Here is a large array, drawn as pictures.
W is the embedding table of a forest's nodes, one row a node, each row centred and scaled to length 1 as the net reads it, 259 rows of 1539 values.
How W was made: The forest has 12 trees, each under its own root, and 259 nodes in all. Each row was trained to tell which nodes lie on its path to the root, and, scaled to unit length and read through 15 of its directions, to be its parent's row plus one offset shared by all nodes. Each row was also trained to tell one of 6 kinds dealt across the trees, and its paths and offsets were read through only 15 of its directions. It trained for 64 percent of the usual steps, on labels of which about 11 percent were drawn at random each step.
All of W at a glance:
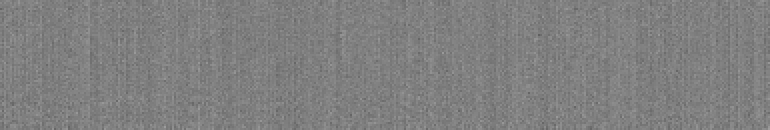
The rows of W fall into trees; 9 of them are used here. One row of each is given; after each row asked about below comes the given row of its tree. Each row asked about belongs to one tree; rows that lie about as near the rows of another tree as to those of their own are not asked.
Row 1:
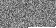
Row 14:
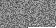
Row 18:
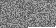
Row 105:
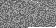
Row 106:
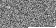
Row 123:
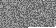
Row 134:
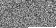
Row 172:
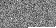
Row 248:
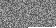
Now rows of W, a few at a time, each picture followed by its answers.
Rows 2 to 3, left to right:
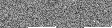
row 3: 172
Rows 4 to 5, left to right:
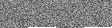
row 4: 123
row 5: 134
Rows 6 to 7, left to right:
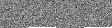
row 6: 105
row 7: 1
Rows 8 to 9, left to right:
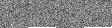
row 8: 1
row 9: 105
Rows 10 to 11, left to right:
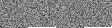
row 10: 248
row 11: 123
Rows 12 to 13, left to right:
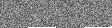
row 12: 1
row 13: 248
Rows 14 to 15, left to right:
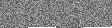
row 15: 106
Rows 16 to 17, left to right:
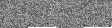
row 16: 18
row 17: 18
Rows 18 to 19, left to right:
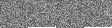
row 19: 18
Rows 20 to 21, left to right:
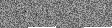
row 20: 172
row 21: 106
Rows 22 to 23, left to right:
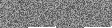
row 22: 105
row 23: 248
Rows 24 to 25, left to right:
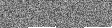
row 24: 14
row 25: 134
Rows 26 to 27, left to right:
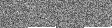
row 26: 14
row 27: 248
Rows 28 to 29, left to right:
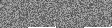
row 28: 123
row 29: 106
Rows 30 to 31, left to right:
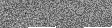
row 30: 248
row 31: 105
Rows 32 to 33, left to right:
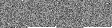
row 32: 134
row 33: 172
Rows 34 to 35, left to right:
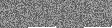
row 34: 172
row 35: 172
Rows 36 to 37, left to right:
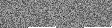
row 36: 105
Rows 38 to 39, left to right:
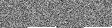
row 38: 248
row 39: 248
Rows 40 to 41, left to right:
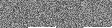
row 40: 123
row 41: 106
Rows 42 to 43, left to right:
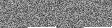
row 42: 123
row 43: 18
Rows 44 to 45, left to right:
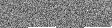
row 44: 1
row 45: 105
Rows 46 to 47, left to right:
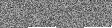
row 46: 1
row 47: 18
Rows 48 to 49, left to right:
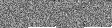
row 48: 1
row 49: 18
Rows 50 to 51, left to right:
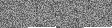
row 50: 106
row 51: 106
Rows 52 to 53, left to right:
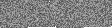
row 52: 18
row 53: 248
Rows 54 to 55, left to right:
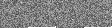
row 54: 106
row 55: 123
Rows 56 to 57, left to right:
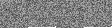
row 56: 123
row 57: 14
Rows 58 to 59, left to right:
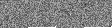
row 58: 123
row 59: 172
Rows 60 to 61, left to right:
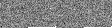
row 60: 18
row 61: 248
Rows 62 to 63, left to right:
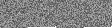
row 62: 172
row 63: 18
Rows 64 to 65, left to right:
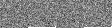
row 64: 248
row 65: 14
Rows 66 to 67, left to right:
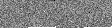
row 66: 1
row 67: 105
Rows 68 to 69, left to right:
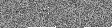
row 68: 172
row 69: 106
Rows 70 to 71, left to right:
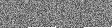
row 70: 123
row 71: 172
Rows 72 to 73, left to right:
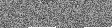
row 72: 14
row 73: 123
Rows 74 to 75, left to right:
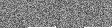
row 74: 123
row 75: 18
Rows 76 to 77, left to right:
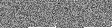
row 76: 134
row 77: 14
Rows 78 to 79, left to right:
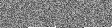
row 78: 248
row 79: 14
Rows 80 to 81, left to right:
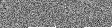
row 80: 123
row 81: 105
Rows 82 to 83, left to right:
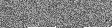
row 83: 134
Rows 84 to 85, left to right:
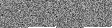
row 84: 134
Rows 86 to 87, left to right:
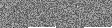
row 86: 123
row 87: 106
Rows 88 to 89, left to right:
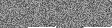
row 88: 105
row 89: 106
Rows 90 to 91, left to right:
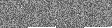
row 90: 123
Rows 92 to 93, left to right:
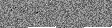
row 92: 1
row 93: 106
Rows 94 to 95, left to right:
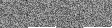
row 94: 106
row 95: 248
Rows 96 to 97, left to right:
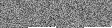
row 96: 1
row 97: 14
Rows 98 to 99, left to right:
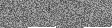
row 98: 14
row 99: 105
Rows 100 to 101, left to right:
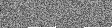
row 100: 18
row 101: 105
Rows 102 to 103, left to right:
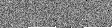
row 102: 1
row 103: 134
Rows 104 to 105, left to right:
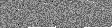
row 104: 134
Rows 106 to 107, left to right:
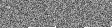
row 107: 248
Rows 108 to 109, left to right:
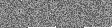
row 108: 14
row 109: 18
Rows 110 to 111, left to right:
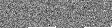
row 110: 14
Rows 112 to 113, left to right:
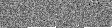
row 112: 18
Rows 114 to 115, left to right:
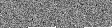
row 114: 1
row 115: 14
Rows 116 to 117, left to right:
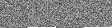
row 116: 248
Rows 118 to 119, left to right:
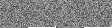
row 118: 248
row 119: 105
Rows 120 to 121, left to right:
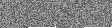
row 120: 123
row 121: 248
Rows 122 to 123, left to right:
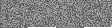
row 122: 106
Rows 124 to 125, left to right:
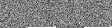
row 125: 134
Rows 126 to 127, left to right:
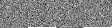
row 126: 123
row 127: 248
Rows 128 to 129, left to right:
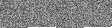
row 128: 18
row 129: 106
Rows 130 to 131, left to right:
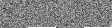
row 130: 248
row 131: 105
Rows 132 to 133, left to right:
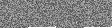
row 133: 123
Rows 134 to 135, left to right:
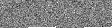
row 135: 105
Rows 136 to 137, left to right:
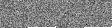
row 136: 14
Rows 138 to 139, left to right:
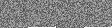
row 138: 1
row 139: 248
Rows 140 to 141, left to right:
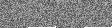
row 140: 105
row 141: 123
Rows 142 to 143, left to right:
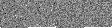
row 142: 134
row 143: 123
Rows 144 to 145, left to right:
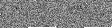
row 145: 18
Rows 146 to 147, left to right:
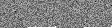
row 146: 134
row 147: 248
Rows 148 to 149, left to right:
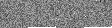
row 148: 106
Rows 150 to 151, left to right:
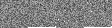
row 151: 14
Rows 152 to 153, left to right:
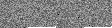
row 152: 105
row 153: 105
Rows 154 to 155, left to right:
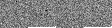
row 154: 18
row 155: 105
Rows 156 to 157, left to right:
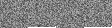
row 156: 123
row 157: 14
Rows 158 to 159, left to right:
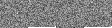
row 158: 106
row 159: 106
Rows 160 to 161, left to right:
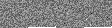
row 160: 106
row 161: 1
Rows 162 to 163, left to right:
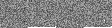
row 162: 172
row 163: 123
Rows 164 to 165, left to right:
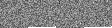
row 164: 106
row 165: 14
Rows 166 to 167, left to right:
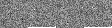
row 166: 105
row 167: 1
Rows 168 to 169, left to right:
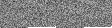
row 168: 18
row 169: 105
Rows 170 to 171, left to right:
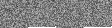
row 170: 248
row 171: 134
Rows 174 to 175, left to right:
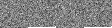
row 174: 105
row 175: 105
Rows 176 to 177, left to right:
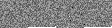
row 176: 106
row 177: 248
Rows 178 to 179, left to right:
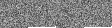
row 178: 172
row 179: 248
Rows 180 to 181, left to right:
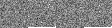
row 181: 106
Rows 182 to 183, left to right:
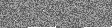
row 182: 18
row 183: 106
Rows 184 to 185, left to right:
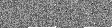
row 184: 123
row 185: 134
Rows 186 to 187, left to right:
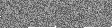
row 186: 106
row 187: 248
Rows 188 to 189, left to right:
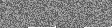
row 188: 106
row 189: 248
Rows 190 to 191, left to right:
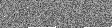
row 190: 105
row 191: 123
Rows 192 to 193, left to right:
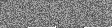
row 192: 18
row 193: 123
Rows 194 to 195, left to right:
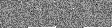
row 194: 105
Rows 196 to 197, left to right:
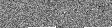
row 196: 14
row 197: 105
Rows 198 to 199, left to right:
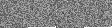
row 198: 106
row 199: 105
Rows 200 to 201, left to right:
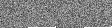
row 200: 14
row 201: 105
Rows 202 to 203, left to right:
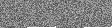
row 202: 134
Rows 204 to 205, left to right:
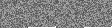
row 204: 106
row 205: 106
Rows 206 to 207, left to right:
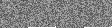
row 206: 106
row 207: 18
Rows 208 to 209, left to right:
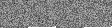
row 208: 134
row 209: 106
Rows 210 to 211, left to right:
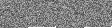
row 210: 134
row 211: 106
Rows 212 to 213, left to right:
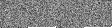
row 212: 18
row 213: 105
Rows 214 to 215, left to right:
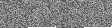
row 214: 248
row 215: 248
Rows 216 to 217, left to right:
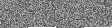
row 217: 14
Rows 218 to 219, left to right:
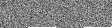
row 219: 248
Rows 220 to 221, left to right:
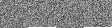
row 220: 134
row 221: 123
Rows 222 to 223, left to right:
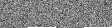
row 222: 123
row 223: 1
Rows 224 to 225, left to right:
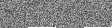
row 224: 172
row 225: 248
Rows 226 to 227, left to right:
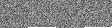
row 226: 123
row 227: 106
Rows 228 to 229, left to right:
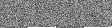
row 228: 134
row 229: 134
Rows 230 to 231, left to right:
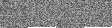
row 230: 18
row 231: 105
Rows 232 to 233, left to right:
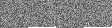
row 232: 134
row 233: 134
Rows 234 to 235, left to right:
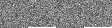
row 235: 18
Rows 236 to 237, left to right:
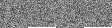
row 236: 18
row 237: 1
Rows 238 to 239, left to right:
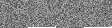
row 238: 248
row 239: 1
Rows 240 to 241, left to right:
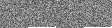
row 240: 106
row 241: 105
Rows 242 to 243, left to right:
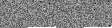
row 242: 134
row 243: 18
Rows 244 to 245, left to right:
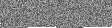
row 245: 18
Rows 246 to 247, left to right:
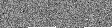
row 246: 1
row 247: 1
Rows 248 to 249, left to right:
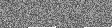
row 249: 123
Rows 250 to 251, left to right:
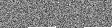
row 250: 123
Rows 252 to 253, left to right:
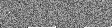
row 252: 105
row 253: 248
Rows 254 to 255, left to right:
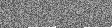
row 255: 105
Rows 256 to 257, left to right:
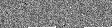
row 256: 14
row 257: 1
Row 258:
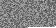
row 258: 248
